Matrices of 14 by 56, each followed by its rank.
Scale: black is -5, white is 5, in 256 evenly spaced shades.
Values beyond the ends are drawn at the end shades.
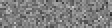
full rank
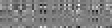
two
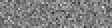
full rank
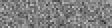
full rank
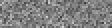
full rank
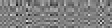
two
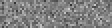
full rank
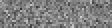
full rank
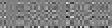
two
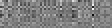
two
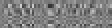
two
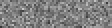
full rank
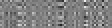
two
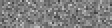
full rank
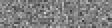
full rank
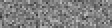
full rank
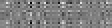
two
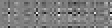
two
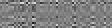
two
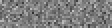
full rank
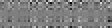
two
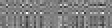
two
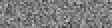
full rank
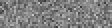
full rank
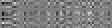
two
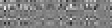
two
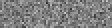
full rank
